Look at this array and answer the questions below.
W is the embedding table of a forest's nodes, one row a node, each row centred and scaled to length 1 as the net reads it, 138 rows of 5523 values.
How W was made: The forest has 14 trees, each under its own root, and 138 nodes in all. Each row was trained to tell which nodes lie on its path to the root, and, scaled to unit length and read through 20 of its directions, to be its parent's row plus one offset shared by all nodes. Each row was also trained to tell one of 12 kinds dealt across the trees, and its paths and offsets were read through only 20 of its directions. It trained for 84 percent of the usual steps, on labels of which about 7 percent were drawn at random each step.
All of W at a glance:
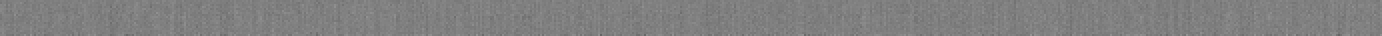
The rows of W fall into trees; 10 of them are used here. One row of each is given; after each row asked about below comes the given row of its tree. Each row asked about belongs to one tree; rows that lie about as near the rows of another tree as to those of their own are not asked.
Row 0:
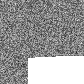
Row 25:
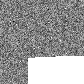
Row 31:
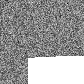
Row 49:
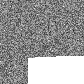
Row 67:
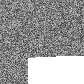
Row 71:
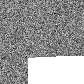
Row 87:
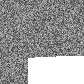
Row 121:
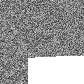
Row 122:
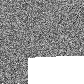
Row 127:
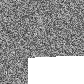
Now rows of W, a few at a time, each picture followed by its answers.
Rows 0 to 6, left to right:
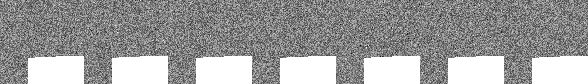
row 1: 0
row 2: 122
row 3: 87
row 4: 67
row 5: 49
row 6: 71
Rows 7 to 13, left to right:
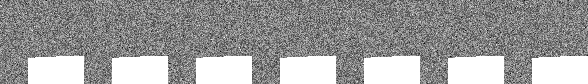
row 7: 71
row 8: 67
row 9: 31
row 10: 0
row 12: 71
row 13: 87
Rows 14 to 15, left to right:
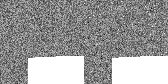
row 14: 0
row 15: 25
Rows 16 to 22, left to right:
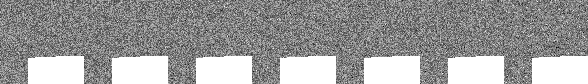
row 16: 87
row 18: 25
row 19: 25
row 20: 127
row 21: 122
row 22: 31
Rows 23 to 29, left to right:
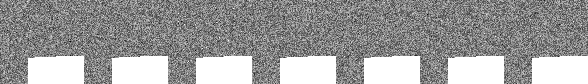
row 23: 0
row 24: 71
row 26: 31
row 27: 31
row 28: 25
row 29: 127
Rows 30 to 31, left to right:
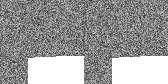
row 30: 122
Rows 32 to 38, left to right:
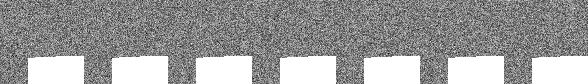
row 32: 0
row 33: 67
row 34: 67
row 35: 122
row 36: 31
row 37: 49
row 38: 122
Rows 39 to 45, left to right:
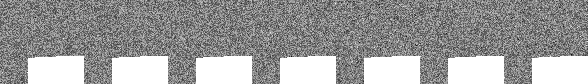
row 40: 25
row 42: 49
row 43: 25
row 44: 67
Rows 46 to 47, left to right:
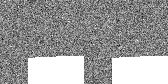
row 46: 122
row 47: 87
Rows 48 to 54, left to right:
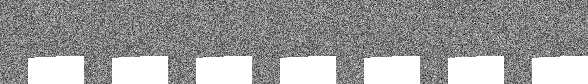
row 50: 31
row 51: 67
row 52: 31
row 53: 25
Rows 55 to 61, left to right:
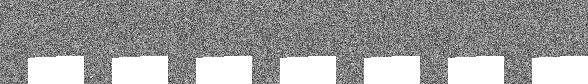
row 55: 67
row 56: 121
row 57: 122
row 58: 67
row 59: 121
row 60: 122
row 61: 122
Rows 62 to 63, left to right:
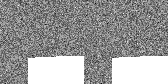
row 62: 87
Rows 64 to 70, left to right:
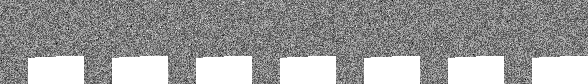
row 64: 87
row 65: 31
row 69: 71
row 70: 25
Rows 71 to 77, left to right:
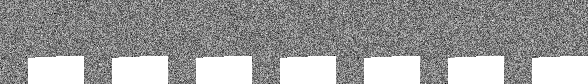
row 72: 121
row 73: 71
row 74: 127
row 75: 31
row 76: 71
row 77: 87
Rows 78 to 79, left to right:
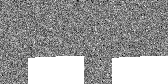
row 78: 25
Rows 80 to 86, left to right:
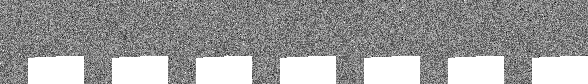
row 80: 49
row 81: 121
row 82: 67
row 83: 87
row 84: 31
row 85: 67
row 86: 49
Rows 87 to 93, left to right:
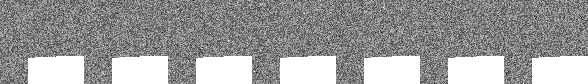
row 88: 127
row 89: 25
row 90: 31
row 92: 122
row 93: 31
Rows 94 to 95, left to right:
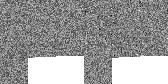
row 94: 31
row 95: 121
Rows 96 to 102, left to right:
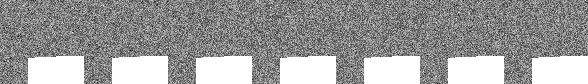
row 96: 49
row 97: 87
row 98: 122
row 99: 127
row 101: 67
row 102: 31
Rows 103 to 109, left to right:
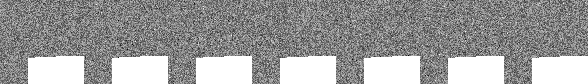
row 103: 87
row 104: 67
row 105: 25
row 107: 71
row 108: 49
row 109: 49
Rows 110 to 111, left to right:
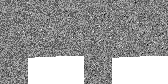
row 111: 49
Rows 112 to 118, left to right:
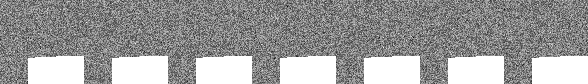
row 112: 127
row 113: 121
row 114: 31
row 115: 87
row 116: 122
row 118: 122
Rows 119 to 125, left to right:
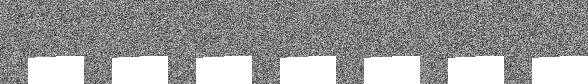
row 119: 25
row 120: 49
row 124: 121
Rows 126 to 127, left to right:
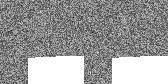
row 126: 127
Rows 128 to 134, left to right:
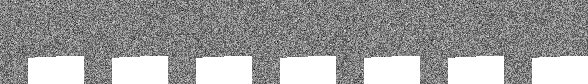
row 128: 49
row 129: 71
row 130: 87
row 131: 71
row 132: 49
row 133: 71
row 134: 122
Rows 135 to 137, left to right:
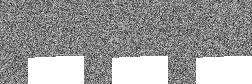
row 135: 0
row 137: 122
